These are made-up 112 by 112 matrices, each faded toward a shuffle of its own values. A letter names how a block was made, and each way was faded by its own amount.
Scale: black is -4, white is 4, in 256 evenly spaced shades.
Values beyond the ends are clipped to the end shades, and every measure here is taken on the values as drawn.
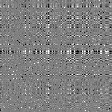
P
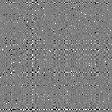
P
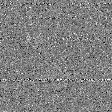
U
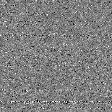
U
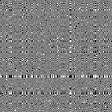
P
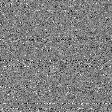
U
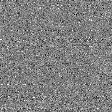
U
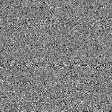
U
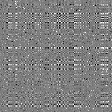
P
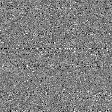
U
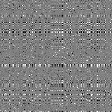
P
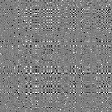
P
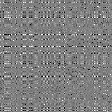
P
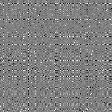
P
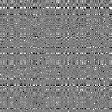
P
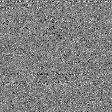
U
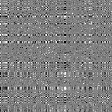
P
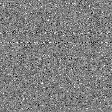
U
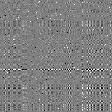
P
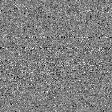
U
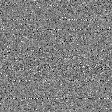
U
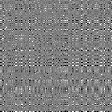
P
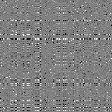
P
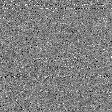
U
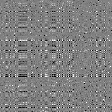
P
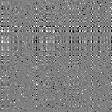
P
